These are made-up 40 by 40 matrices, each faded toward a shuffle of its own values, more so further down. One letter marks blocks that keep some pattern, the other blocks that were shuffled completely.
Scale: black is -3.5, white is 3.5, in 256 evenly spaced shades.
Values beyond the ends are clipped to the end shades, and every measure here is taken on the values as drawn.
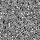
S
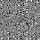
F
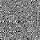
F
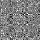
F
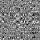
F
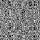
F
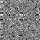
F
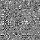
F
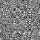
F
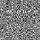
F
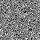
S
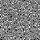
F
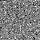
S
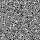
S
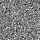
S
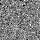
S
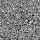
S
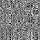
F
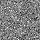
S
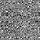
F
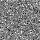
S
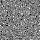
S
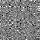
F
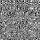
F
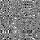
F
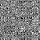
F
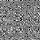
F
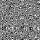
F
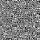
F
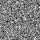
S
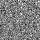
S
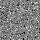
S
